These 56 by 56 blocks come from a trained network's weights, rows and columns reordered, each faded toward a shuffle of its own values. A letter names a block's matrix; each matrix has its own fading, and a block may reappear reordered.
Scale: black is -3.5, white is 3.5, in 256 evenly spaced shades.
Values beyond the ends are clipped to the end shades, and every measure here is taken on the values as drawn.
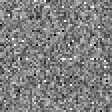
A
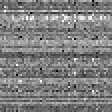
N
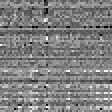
N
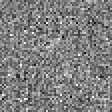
A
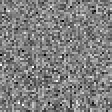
A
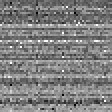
N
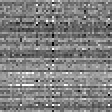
N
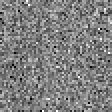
A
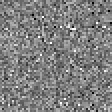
A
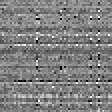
N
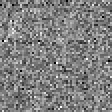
A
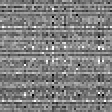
N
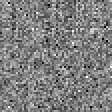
A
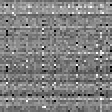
N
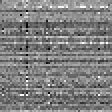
N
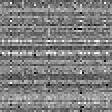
N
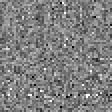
A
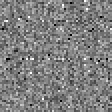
A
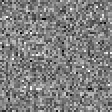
A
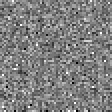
A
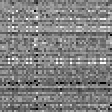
N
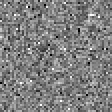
A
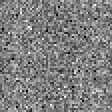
A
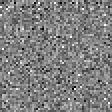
A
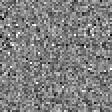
A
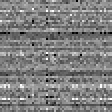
N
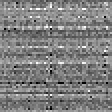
N
